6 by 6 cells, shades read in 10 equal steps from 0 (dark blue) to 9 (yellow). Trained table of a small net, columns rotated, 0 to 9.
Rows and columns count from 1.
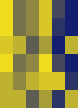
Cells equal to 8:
5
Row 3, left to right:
8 7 3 6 0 7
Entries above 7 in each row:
2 2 1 2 2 0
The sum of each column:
49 31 28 45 14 15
